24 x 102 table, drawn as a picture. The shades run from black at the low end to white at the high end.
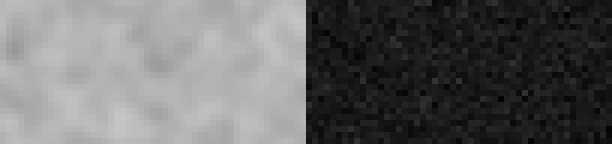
The table splits into one row of 2 panels. Panel 1,1: high, blotchy, faint in contrast. Panel 1,2: very low, fine-grained, faint in contrast.
